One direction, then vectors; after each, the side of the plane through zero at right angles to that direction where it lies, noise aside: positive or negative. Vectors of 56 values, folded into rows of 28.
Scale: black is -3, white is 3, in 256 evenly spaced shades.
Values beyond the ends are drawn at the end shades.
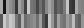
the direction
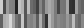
positive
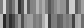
negative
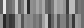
negative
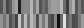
negative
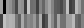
positive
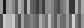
positive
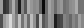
positive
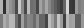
positive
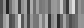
negative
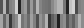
negative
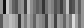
positive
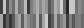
negative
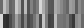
negative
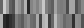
negative
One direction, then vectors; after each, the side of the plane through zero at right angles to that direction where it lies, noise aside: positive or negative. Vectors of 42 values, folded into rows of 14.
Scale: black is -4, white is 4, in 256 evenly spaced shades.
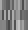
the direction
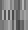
negative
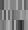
negative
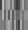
negative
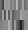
negative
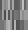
negative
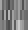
positive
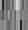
positive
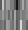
negative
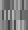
positive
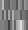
positive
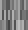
positive
